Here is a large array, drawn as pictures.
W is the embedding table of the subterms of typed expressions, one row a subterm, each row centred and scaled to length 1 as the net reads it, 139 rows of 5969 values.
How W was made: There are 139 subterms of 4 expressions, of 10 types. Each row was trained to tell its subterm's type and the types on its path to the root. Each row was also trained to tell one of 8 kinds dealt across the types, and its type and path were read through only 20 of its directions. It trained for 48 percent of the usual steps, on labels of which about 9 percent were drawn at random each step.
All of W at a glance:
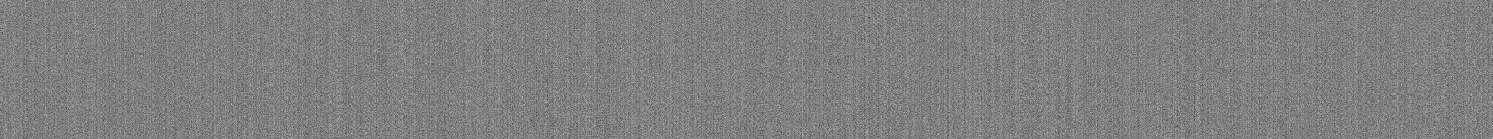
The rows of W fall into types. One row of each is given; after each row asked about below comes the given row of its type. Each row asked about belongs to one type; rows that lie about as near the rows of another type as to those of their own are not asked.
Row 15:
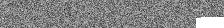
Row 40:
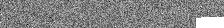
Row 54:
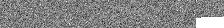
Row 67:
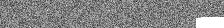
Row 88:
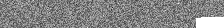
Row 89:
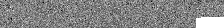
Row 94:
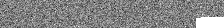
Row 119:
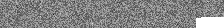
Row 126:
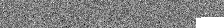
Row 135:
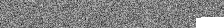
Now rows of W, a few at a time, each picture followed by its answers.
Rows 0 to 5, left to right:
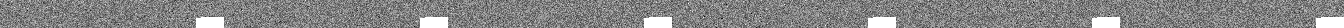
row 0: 89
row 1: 89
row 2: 88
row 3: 54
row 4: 119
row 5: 67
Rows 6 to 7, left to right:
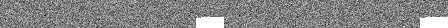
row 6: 54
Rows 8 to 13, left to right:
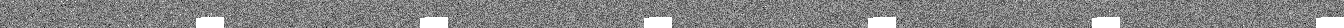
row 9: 135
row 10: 67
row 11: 126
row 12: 88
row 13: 40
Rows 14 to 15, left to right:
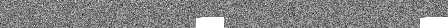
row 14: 135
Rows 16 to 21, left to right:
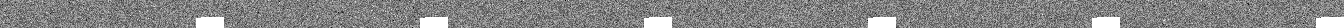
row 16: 67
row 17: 54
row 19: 54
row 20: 88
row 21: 40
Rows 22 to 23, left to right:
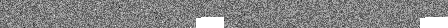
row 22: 119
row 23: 40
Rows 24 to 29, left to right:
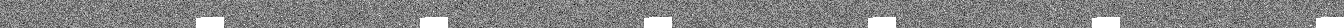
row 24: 67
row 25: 88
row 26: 54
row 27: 40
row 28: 67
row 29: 94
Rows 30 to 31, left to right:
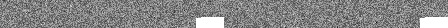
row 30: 88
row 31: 89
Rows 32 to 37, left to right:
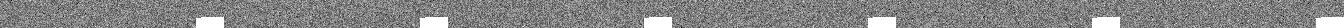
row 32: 15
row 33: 89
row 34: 40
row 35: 54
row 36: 126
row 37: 94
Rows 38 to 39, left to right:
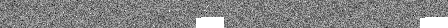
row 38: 15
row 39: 119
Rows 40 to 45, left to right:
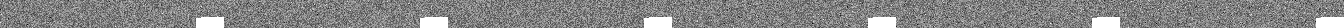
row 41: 40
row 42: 89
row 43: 67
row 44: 15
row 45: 135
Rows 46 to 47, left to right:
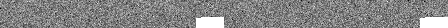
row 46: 89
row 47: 89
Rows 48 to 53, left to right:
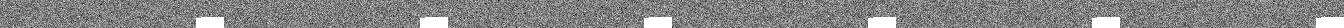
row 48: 15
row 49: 89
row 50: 89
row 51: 119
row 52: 88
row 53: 135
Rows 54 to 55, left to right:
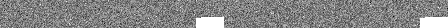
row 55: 89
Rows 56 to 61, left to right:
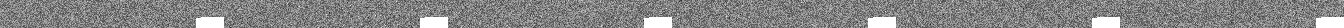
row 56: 89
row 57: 89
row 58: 54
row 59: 119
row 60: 40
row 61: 119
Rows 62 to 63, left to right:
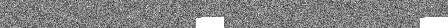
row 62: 119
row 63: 67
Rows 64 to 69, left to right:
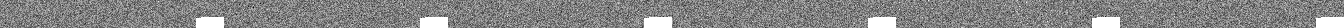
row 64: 40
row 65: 126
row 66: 119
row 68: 54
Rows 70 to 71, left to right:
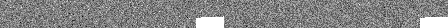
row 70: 94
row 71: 67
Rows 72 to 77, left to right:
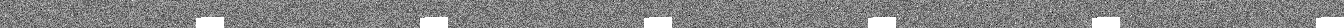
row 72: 126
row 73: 135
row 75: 135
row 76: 88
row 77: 40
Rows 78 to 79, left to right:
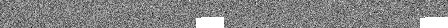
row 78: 88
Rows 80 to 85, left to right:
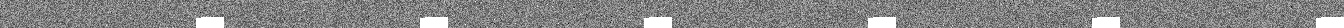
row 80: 126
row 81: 40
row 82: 119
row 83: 126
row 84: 15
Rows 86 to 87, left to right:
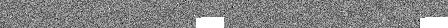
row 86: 126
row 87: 40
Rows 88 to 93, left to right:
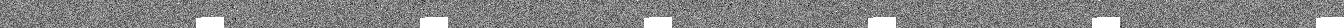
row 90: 126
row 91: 15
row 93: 67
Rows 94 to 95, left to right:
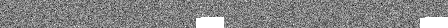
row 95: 135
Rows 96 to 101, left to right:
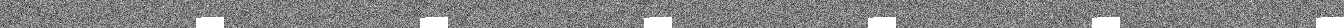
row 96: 119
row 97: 119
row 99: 119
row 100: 126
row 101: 40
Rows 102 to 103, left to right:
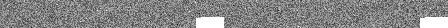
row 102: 88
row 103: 135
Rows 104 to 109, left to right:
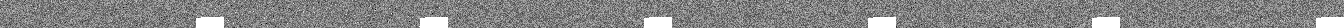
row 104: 89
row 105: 126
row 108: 88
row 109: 119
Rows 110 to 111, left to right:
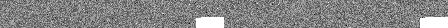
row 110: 88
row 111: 40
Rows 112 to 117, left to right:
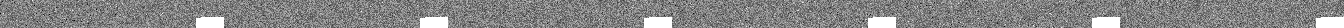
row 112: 135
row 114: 40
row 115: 67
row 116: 135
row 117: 67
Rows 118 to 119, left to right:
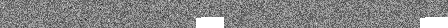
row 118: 126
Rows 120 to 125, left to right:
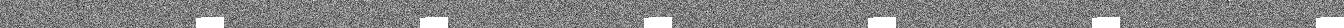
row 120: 67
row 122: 67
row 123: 88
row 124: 119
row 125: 67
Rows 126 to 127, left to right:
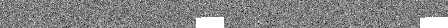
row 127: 54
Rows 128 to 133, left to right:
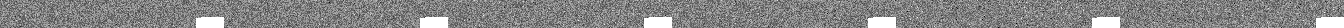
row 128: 88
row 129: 88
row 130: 135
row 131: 135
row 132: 54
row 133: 119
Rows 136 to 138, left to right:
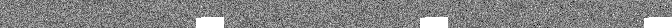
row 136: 126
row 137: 88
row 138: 135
